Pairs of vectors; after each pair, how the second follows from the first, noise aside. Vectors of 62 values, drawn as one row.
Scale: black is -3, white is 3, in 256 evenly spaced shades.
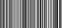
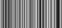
sign-scrambled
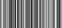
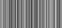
shrunk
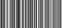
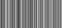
shrunk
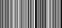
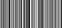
shuffled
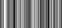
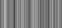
shrunk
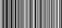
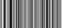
shuffled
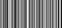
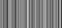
shrunk
